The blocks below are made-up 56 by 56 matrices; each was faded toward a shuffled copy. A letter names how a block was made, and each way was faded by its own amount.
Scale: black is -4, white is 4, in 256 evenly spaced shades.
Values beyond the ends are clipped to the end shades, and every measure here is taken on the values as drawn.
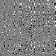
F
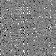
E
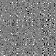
E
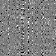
F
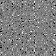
E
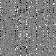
F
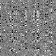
F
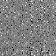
E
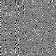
F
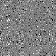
E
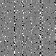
F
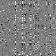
F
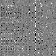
F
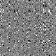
F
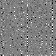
F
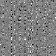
F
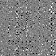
E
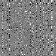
F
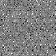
E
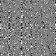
F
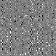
F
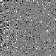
E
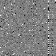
E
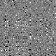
E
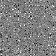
E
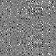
F
